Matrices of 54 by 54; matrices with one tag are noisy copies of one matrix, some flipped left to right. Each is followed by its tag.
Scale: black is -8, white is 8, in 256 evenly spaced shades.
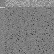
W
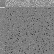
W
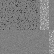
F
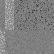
F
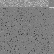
W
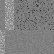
F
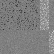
F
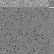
W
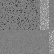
F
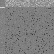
W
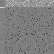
W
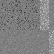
F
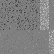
F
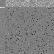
W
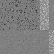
F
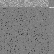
W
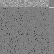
W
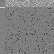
W
